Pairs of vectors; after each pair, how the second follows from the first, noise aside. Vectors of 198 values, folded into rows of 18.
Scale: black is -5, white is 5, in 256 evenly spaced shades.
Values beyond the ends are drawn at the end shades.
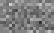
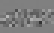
partly zeroed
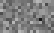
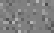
partly zeroed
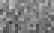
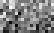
scaled up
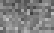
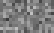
sign-scrambled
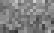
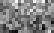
scaled up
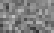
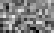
scaled up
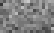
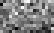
scaled up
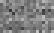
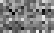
scaled up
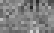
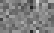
sign-scrambled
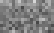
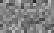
sign-scrambled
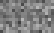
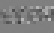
partly zeroed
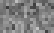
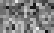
scaled up
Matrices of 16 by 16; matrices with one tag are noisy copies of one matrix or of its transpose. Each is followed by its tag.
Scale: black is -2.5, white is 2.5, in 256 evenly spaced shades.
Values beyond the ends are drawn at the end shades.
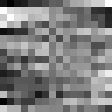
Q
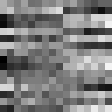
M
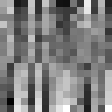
M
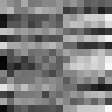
M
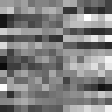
M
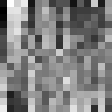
Q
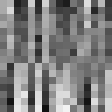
M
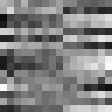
M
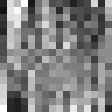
Q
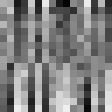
M
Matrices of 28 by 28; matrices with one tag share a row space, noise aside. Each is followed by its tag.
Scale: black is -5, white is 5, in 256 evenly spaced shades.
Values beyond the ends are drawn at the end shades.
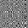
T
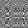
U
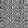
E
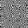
E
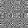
E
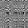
U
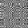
E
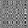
T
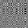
T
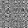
U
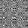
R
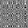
T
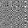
T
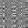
R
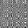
T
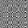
T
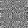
E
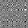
T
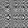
U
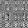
U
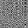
T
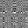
R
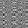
R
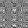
R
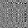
T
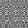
U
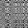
U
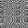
E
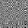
T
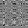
R
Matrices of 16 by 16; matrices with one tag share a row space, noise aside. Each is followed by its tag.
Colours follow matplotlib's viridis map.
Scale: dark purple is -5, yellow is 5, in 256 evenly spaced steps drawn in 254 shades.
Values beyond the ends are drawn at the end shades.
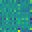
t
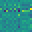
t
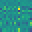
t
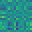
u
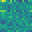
u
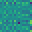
t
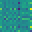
t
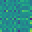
t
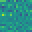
u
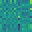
t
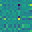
t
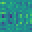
u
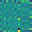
t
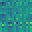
u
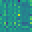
t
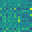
t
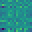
u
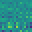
u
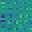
u
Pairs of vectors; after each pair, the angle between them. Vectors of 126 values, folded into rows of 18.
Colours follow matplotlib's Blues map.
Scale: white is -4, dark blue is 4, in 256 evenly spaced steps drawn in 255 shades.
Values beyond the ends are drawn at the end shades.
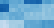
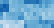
nearly parallel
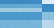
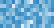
orthogonal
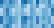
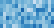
orthogonal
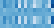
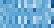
nearly parallel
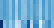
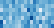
partly aligned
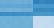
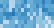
partly aligned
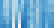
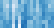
nearly parallel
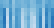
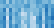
nearly parallel
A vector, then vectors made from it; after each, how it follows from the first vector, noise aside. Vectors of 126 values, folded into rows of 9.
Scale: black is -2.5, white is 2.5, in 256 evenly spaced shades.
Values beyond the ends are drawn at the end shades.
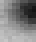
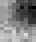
copied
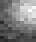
negated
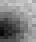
reversed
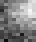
negated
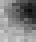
copied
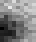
reversed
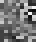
sign-scrambled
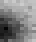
reversed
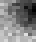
copied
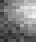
negated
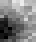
reversed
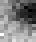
copied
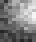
negated
